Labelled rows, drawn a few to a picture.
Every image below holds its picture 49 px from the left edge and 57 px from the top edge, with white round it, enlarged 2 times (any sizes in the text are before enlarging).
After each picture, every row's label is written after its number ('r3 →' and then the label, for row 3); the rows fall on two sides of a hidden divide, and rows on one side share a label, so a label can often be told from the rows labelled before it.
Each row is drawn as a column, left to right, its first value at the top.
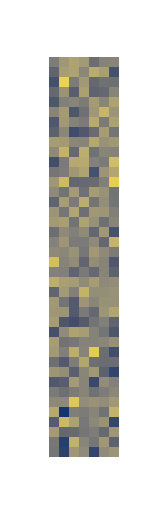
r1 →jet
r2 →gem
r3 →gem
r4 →gem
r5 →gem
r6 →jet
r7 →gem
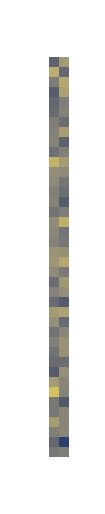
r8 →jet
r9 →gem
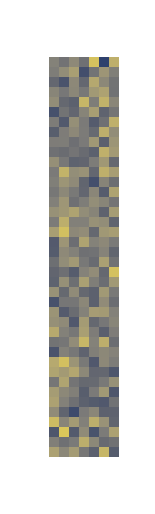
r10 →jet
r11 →jet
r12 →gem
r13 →jet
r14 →gem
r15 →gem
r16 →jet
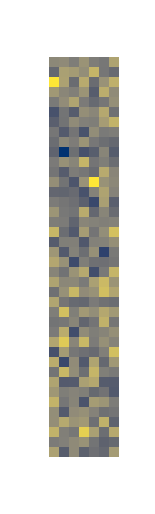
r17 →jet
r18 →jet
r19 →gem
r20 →jet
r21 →jet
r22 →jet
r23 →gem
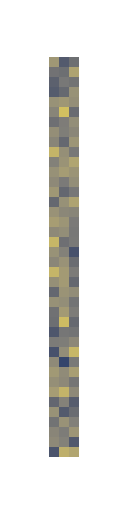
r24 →jet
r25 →jet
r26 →gem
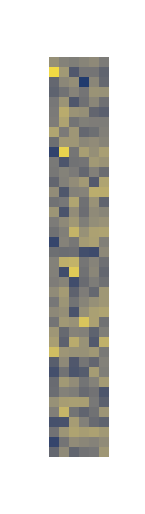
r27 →gem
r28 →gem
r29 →jet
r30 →jet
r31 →jet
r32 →jet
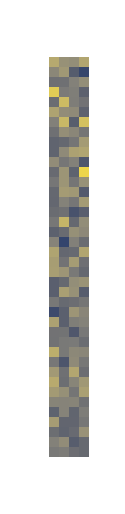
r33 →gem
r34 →gem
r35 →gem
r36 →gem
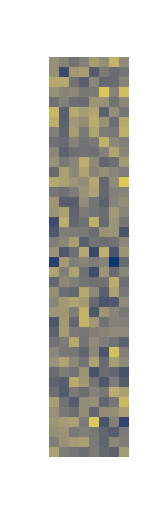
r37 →gem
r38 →jet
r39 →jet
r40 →jet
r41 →gem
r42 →gem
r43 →gem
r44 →gem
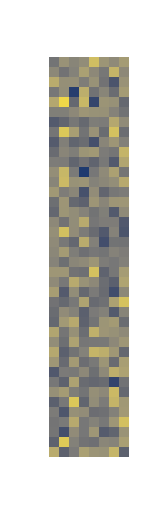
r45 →gem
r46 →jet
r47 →jet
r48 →gem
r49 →gem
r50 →gem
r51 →gem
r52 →jet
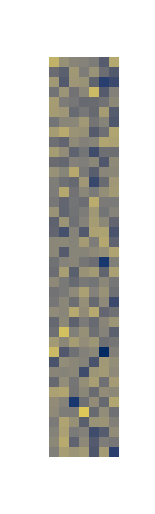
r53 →gem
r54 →jet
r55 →gem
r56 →gem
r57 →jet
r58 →jet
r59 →jet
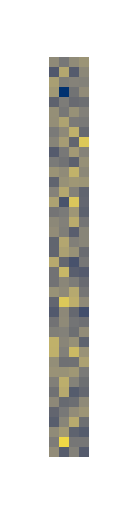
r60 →gem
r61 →jet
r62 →gem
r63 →gem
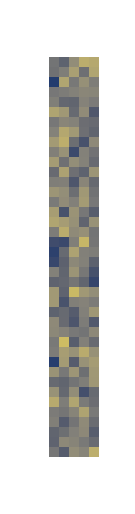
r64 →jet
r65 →gem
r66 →gem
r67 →gem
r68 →gem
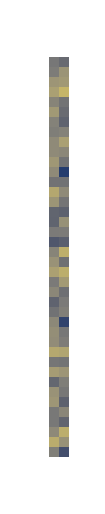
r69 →gem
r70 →gem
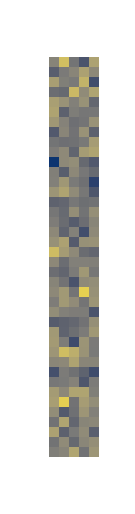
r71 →gem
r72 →gem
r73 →gem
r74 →gem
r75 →gem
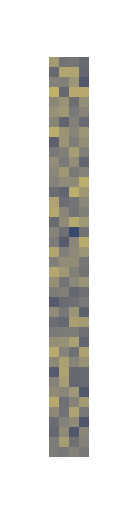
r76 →gem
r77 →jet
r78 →gem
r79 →gem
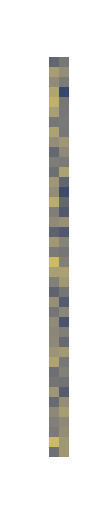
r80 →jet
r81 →gem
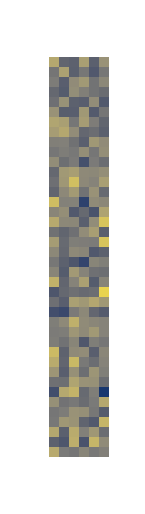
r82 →gem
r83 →gem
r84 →jet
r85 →gem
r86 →jet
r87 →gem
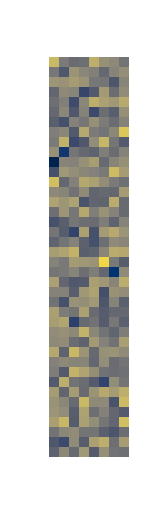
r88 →gem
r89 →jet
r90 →gem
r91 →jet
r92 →jet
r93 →gem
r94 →gem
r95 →gem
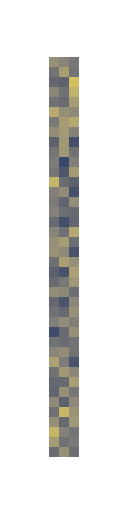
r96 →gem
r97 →gem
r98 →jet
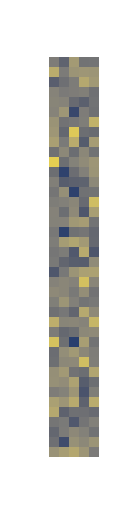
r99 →jet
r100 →gem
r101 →gem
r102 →gem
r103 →jet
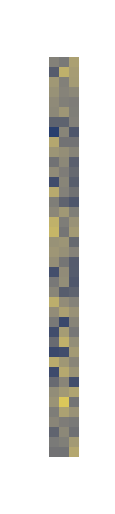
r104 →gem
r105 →jet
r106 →gem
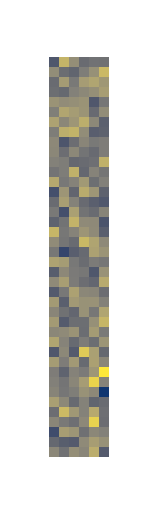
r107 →jet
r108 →gem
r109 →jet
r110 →gem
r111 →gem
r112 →jet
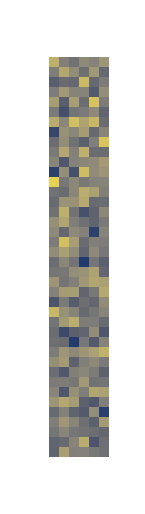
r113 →gem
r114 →gem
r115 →gem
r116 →gem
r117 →gem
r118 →gem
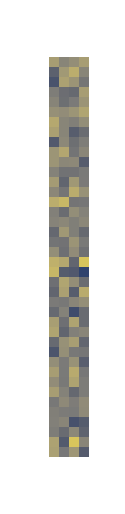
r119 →jet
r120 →gem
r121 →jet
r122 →gem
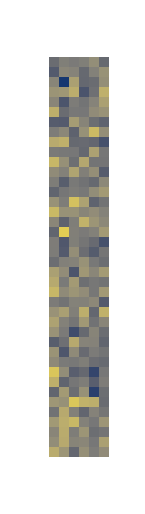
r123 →jet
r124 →jet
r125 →gem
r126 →jet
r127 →gem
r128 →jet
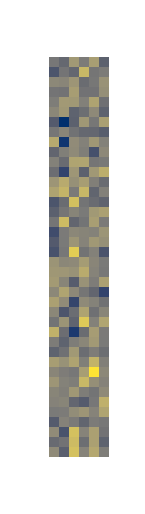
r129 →jet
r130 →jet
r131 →gem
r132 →jet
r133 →jet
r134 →jet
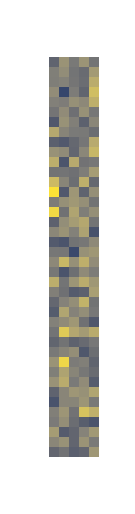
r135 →jet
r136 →jet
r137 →jet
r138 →jet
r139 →gem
